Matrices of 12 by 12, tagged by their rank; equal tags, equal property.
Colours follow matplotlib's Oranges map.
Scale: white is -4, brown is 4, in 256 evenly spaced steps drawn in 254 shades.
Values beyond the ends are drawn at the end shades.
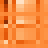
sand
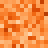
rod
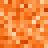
rod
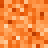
rod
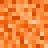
rod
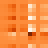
sand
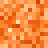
rod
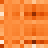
sand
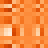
sand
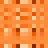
sand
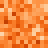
rod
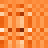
sand
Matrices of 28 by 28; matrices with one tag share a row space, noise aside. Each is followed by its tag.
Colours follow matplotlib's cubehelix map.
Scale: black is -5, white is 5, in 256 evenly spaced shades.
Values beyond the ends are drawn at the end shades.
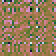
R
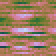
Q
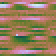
Q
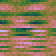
Q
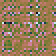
R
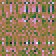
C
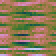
Q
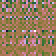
C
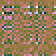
R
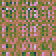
C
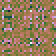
R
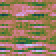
Q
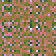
R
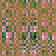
C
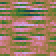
Q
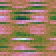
Q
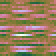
Q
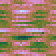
Q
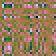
R
